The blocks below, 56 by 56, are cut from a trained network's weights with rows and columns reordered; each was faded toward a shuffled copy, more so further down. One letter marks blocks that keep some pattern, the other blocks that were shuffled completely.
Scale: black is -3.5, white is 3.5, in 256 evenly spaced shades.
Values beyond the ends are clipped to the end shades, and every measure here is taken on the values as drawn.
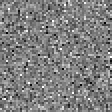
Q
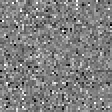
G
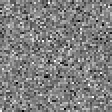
Q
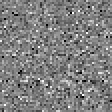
G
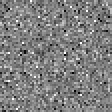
G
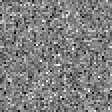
Q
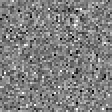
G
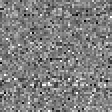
G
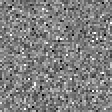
G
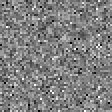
Q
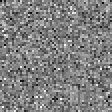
G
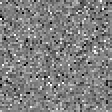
Q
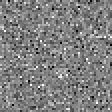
Q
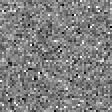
Q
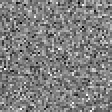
Q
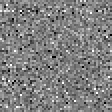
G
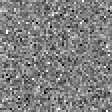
Q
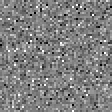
Q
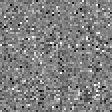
G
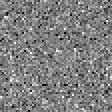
G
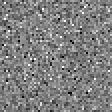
Q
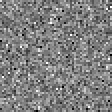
Q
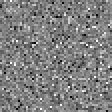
G
